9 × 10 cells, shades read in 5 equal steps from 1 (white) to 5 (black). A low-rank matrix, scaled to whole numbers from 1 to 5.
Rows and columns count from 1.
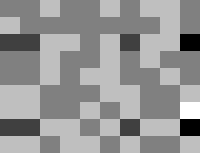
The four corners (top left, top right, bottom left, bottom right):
3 3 2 2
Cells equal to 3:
43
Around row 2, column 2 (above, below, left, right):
3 4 2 3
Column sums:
25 26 22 24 24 21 26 23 22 27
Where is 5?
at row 3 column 10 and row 8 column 10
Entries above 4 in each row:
0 0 1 0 0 0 0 1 0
